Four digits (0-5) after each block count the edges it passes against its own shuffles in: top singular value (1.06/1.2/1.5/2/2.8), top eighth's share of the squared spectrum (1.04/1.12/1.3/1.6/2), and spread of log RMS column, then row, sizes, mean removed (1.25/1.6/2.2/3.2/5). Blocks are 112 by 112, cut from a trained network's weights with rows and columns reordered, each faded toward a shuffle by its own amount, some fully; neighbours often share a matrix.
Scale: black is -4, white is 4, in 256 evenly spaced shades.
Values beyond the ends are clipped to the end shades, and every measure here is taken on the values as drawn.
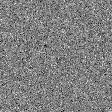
2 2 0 0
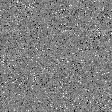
0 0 0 0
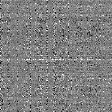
3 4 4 2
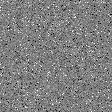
0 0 0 0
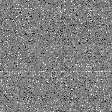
2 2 1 1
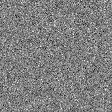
2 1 0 0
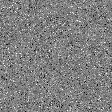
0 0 0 0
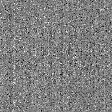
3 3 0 2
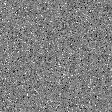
0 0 0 0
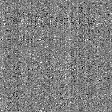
3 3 0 3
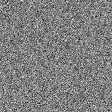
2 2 0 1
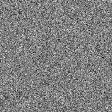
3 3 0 1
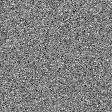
0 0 0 0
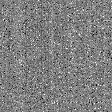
2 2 0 1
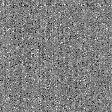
2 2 0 2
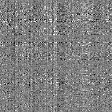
4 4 1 4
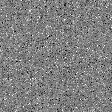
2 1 0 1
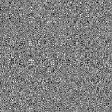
3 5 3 3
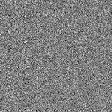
3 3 1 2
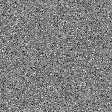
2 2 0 0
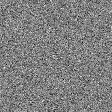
2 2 0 0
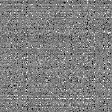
3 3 3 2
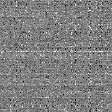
3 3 3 2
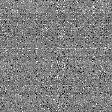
3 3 2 1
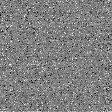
2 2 1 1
